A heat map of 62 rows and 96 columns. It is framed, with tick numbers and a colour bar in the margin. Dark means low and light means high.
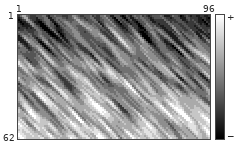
Grain: diagonal, down to the right. Odd rows or columns: none. Slope: up to the bottom.
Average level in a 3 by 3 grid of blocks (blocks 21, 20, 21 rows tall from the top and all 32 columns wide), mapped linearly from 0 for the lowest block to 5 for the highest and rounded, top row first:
010 / 332 / 555
